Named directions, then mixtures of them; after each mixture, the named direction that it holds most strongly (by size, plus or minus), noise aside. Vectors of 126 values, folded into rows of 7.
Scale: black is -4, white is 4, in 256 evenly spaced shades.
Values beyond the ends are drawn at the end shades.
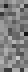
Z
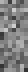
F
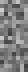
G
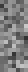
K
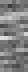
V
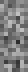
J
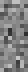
Z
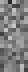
F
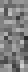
J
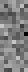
Z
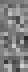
J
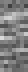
V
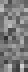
J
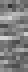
V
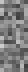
G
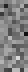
Z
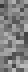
K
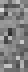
G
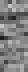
V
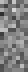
F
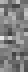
G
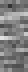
V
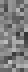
K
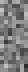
G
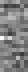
V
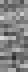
V
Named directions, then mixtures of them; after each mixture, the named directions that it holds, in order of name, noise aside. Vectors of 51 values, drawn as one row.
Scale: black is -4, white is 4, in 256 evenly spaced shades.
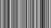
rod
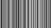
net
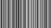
net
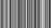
rod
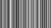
net, rod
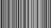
net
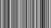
rod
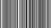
net, rod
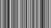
rod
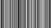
net, rod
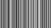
net, rod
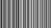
net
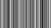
rod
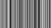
net, rod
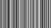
net, rod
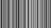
net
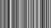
net, rod
